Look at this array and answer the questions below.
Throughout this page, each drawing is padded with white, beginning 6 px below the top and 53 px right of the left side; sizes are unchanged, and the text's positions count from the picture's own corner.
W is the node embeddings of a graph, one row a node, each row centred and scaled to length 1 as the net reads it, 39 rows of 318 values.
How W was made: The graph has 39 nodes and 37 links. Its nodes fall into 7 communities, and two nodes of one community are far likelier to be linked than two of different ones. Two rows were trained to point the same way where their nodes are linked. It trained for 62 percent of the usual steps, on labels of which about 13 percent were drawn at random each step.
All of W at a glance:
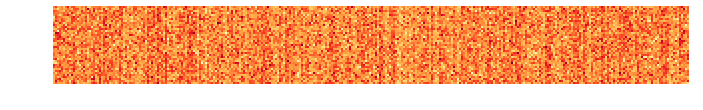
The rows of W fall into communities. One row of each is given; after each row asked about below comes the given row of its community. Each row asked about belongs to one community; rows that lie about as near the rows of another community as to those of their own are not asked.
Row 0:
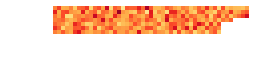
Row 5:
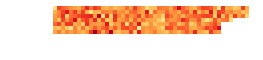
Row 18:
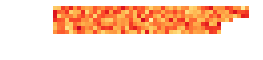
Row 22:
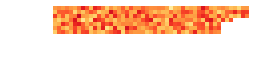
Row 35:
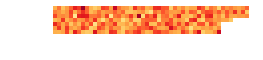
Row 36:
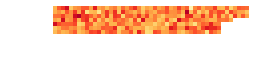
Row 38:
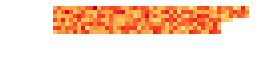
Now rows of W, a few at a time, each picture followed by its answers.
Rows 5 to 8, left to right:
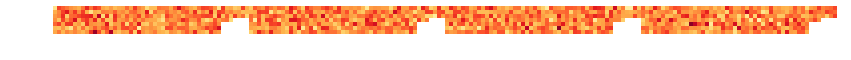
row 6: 22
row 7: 5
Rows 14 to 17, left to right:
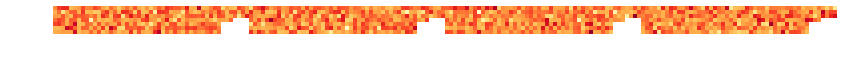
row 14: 36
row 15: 18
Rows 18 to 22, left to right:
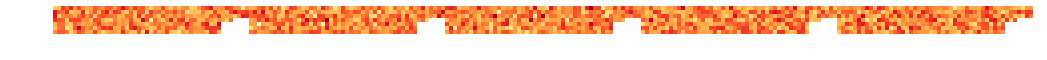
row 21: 38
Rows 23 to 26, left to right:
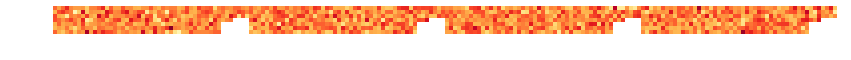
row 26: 0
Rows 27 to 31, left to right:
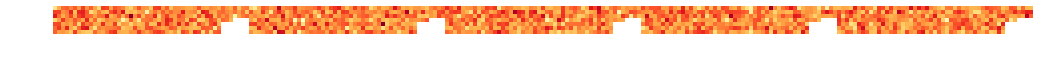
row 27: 35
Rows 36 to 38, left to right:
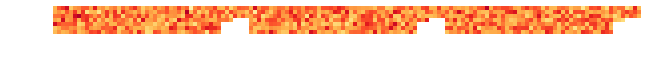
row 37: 0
